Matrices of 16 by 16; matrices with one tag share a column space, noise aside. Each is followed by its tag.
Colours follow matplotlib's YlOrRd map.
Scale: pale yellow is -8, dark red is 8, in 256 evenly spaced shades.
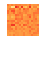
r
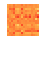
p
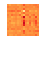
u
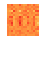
u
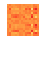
p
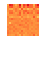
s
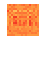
u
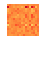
r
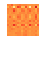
r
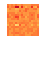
r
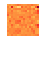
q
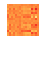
p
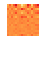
s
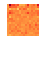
s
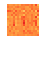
u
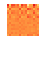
s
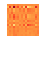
r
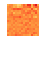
s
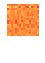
q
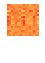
u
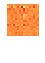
r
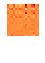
s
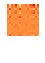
s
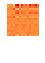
s
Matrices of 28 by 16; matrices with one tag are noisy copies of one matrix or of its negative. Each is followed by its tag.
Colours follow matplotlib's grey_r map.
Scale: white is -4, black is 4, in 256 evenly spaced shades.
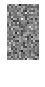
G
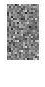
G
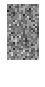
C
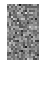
G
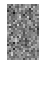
C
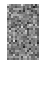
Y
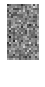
Y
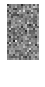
Y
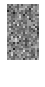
C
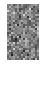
C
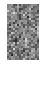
C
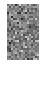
G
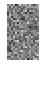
G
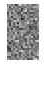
G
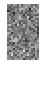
C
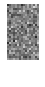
Y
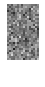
C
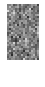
C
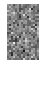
C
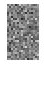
G
